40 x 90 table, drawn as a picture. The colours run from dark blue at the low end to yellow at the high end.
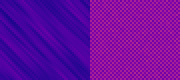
The table splits into one row of 2 panels. Panel 1,1: very low, slanting down to the right, faint in contrast. Panel 1,2: low, checkered.
